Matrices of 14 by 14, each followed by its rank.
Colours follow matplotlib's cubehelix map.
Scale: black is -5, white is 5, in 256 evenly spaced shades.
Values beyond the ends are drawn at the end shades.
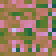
three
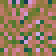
three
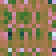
two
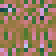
three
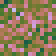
full rank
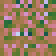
three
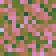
full rank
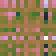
two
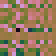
two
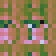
two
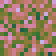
full rank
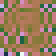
two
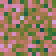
full rank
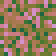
full rank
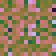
three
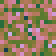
full rank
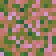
full rank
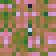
three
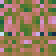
two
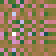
two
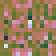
three
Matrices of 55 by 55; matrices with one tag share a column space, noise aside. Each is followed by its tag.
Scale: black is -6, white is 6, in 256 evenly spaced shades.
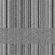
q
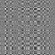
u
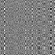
u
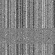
q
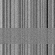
q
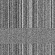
q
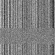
q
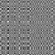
u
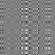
u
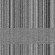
q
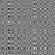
u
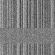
q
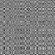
u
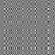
u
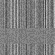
q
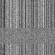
q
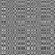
u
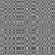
u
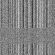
q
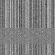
q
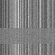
q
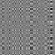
u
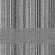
q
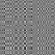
u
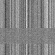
q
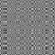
u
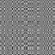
u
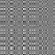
u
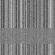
q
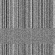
q
